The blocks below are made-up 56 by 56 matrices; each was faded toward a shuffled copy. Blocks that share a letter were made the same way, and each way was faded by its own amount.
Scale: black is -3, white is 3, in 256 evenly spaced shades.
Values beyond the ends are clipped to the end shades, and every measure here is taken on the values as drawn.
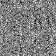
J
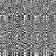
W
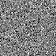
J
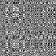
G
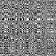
W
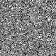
J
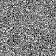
J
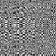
W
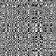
W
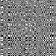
G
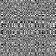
W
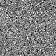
J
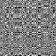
W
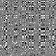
G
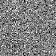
J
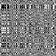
W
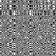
G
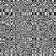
W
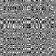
G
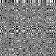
G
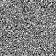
J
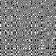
G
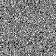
J
